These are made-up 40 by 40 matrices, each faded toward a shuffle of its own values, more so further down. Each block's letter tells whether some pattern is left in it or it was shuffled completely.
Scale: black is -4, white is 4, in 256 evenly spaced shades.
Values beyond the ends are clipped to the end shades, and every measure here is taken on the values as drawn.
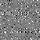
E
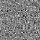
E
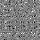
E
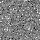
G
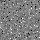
G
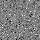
G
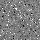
G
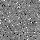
G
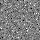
G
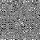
E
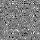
E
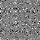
E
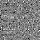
E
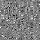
E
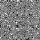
E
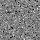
G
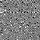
E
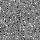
G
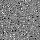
G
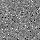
G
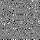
E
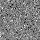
G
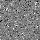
G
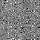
E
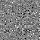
E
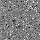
G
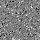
G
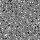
G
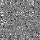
E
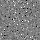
G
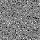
E
